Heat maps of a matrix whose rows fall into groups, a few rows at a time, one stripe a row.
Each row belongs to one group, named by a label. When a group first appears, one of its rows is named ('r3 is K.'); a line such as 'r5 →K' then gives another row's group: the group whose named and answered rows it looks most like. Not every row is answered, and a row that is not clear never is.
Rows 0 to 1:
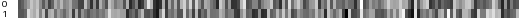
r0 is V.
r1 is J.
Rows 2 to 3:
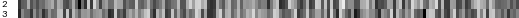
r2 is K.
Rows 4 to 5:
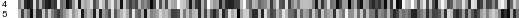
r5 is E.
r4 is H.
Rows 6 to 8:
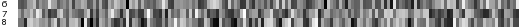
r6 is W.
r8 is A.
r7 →V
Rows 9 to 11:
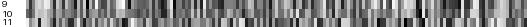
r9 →J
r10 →J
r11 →E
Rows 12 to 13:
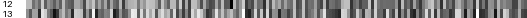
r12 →E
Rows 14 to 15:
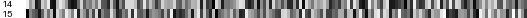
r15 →K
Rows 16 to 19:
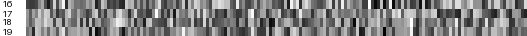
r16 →W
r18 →J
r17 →V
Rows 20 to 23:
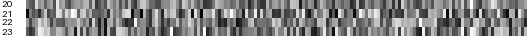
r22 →V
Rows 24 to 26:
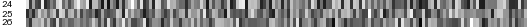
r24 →E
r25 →W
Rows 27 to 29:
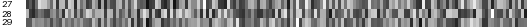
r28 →H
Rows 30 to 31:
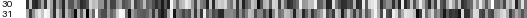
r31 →J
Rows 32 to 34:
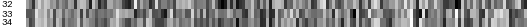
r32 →A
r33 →J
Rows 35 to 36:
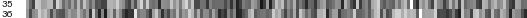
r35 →A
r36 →V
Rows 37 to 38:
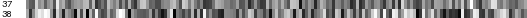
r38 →J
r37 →A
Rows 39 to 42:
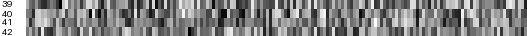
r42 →K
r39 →H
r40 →A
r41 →J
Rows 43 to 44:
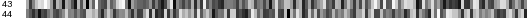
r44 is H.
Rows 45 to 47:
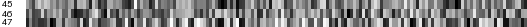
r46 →H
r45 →A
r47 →K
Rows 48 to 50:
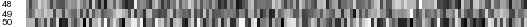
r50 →E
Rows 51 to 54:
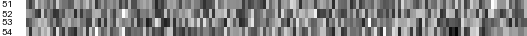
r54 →J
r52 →H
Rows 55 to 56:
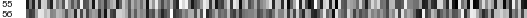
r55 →K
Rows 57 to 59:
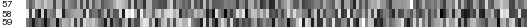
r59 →H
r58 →E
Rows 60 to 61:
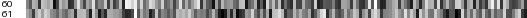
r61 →A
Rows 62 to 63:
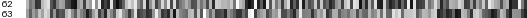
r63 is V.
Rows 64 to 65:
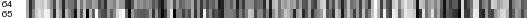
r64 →J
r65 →J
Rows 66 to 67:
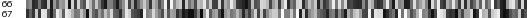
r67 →K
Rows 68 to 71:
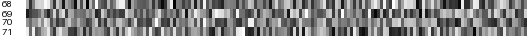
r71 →E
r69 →W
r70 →V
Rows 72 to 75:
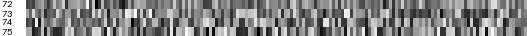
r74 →K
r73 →E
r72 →W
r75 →H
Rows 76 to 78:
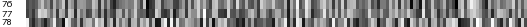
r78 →H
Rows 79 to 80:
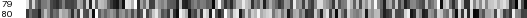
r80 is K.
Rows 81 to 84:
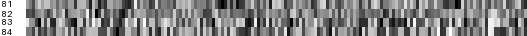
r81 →A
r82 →W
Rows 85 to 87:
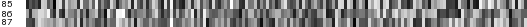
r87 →W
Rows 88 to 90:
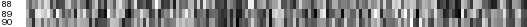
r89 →A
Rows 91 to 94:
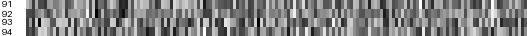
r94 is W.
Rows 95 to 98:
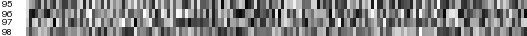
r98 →V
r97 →J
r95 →E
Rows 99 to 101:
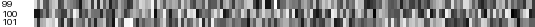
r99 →E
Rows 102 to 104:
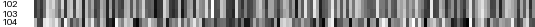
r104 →A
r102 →W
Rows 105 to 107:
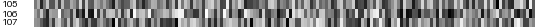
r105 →H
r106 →E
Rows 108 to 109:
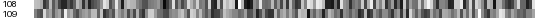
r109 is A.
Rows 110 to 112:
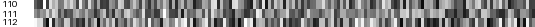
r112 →E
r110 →K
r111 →V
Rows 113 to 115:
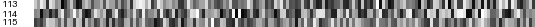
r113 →E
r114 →H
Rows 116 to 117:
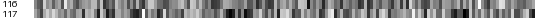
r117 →A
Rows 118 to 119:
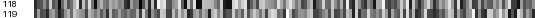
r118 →K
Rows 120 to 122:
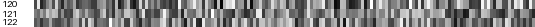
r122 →K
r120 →H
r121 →V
